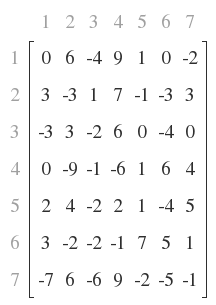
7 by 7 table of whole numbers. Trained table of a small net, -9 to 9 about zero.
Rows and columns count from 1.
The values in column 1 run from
-7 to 3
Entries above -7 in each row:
7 7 7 6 7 7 6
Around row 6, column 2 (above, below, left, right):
4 6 3 -2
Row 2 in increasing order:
-3 -3 -1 1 3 3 7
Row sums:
10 7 0 -5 8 11 -6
